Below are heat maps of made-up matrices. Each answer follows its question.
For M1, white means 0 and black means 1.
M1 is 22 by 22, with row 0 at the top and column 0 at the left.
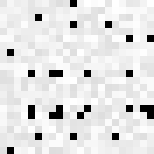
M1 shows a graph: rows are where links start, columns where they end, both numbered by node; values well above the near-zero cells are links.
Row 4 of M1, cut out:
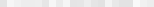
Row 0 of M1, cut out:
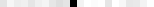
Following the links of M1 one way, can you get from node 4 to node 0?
no
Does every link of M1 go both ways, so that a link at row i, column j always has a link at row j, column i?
no
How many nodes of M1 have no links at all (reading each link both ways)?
5
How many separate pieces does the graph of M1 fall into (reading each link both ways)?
6
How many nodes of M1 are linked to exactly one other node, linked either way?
4
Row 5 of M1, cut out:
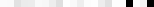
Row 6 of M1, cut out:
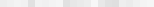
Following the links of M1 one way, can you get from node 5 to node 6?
no
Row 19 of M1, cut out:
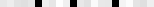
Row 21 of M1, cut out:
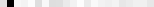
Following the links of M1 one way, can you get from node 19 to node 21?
yes
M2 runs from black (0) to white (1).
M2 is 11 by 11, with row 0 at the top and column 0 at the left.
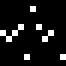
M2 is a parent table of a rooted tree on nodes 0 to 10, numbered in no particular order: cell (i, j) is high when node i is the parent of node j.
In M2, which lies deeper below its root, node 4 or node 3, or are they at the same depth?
node 3
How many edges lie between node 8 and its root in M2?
5
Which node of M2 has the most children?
5
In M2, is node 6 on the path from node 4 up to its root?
no
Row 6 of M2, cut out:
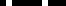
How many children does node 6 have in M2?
2
